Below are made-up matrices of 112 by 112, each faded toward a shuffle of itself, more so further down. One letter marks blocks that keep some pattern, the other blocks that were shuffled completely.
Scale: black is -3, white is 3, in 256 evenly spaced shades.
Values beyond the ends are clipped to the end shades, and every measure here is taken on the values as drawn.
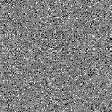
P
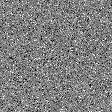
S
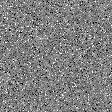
S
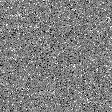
S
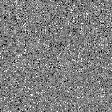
P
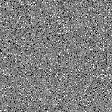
P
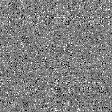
P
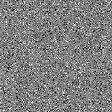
P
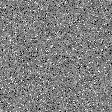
S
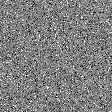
S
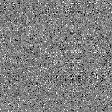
P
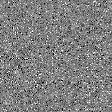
P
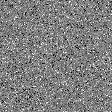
S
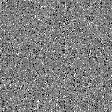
P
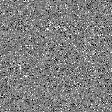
P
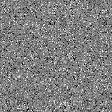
P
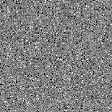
P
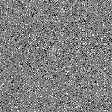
P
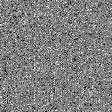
P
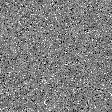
S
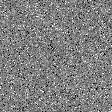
S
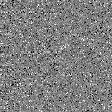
P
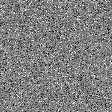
S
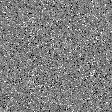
S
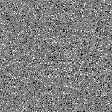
P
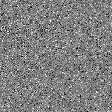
P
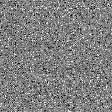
P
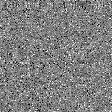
P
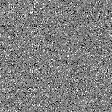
P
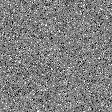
S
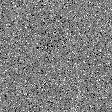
S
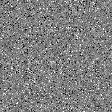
P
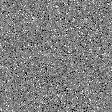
S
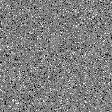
P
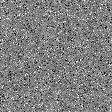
S
